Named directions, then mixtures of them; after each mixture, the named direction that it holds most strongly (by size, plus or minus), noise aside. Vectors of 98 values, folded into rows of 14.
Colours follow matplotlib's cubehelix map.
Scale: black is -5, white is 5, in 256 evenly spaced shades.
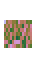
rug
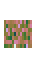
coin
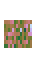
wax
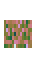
coin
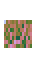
rug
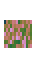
rug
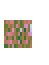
wax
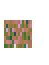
coin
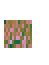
rug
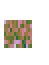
rug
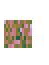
rug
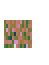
coin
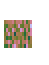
coin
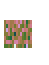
coin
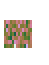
coin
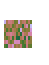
rug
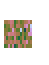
wax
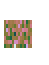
coin
